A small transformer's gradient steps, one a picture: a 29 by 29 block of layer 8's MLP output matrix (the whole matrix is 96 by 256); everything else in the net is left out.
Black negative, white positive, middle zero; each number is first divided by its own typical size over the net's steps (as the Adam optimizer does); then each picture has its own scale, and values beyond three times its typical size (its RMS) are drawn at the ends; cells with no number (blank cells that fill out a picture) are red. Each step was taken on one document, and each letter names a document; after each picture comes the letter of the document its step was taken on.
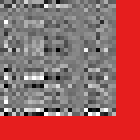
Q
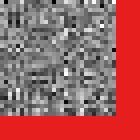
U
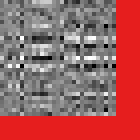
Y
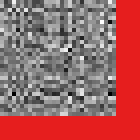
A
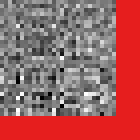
Y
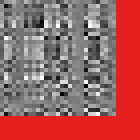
Q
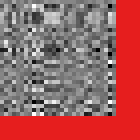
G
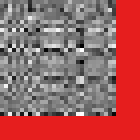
A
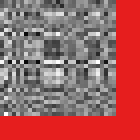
G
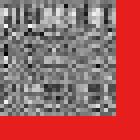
G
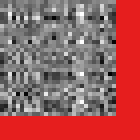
A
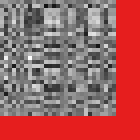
G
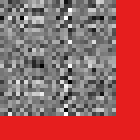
U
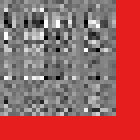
Q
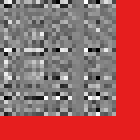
Q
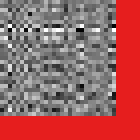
A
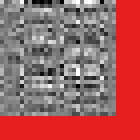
Y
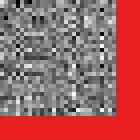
U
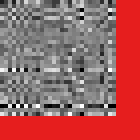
A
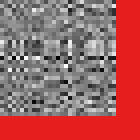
U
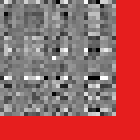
Q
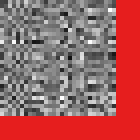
U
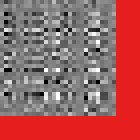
Q
